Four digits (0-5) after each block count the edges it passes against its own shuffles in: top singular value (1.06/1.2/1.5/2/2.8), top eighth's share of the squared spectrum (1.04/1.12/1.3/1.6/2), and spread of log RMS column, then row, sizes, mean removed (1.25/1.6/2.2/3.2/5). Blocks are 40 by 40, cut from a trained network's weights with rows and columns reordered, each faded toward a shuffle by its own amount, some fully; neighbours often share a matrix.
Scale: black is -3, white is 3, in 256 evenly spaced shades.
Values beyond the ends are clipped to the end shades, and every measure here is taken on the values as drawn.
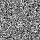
0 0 0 0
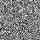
2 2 0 1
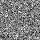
0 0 0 0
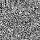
2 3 1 0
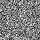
0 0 0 0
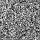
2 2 0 0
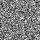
1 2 0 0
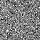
0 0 0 0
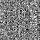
2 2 0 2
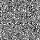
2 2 0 2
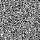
1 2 0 1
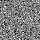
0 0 0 0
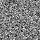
0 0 0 0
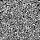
0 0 0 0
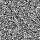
0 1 0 0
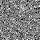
2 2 0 1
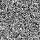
0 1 0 0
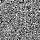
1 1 0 0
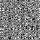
2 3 0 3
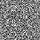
3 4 2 1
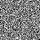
2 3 1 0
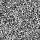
1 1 0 0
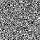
2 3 0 1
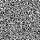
2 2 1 0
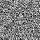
2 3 0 0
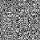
3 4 2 1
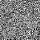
2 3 1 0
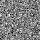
2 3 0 1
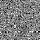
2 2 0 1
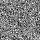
1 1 0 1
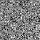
2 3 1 2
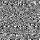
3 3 0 2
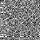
3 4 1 2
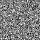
2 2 0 1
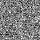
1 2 0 1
